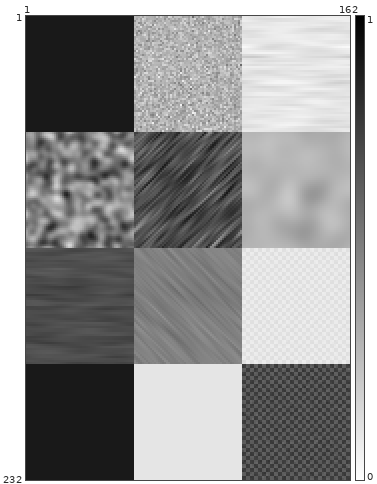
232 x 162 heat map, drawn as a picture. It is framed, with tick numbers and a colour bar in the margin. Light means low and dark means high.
The table splits into 4 rows of 3 panels. Panel 1,1: very high, flat. Panel 1,2: low, fine-grained. Panel 1,3: very low, streaked across, faint in contrast. Panel 2,1: middling, blotchy, strong in contrast. Panel 2,2: high, slanting up to the right. Panel 2,3: low, smooth, faint in contrast. Panel 3,1: high, streaked across, faint in contrast. Panel 3,2: middling, slanting down to the right, faint in contrast. Panel 3,3: very low, checkered, faint in contrast. Panel 4,1: very high, flat. Panel 4,2: very low, flat. Panel 4,3: high, checkered.
